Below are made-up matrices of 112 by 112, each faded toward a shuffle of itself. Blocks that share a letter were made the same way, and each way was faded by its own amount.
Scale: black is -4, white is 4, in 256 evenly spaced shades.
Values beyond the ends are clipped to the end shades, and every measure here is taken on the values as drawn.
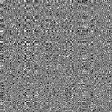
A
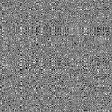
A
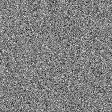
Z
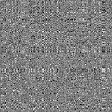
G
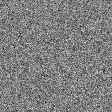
Z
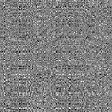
G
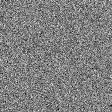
Z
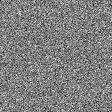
Z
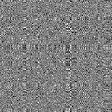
G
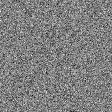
Z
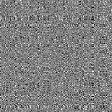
A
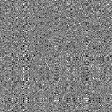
G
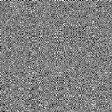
G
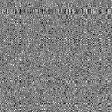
A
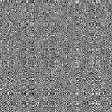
A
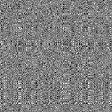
A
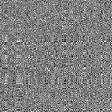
G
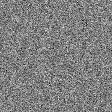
Z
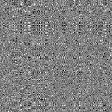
G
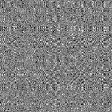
A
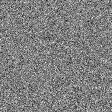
Z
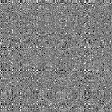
A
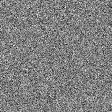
Z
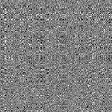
G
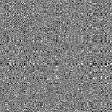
A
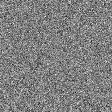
Z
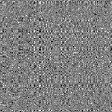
A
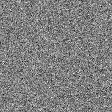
Z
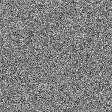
Z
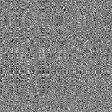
G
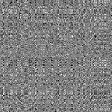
A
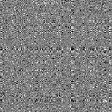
A
